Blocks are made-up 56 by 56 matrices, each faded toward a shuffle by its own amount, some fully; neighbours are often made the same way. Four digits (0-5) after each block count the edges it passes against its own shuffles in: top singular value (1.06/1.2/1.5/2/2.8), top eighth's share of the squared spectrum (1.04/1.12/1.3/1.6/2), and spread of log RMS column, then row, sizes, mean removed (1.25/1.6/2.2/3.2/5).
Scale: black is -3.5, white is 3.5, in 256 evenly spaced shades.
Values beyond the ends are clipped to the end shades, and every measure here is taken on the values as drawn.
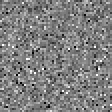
0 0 0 0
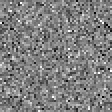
0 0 0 0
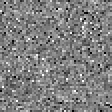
1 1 0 0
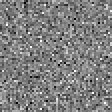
0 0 0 0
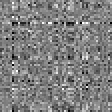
4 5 3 3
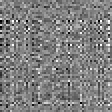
4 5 3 3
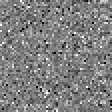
3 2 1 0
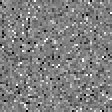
1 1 0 0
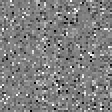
2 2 1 0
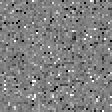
1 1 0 0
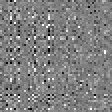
4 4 3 2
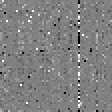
4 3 1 0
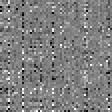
4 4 3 2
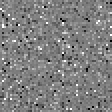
2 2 0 0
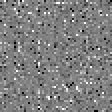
3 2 1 1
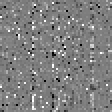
3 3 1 0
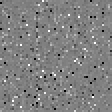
0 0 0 0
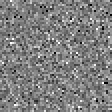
0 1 0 0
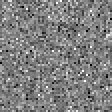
1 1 0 0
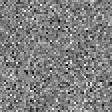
3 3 1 1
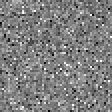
0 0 0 0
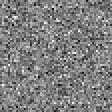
2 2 0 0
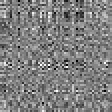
4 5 3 3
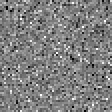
1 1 0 0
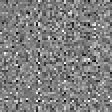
4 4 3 2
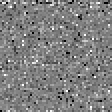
2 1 0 1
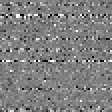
3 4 0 3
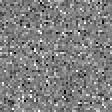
1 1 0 1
